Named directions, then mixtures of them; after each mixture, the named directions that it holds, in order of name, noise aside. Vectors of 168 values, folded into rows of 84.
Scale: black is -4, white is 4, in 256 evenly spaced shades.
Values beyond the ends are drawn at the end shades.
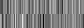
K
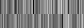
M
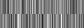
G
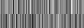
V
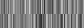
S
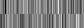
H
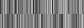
H, M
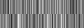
G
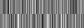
G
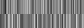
H, S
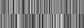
G, M, V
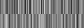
S, V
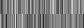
K, V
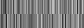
H, K, V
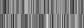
G, H, S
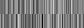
G, M, V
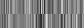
S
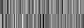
K
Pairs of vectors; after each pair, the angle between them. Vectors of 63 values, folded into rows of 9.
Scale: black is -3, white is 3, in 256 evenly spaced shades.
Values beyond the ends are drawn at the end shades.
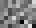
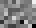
nearly parallel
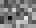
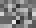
orthogonal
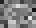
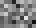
partly opposed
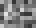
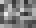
nearly parallel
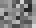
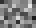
partly opposed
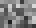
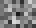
partly aligned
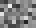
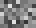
nearly parallel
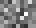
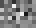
partly opposed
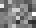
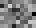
nearly opposite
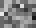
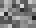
nearly parallel
